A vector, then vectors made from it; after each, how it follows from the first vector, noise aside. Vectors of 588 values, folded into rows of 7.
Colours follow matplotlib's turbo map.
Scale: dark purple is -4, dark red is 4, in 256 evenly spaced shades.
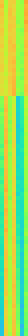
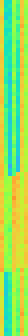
wrapped around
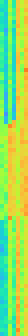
wrapped around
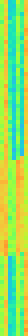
wrapped around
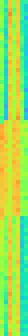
wrapped around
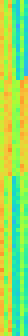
wrapped around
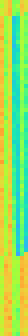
wrapped around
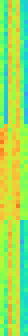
wrapped around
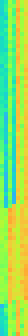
wrapped around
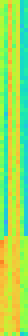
wrapped around
